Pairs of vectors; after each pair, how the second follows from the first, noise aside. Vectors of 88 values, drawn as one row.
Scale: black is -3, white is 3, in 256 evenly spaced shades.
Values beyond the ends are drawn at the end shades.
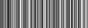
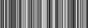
shuffled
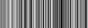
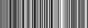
negated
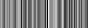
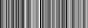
reversed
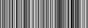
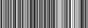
negated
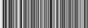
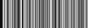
negated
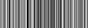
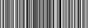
reversed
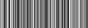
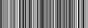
reversed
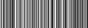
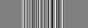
partly zeroed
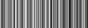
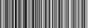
negated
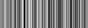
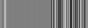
partly zeroed
